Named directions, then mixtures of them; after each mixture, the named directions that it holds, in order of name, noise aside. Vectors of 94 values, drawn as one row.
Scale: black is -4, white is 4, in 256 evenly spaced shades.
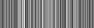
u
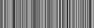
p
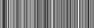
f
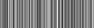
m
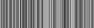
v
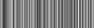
f, m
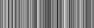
m, v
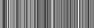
f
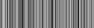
f, u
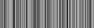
f, p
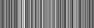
u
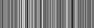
u, v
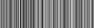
m, v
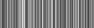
f, u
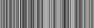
v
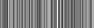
m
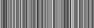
f, v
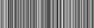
m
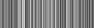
u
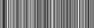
f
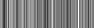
f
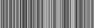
v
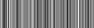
f
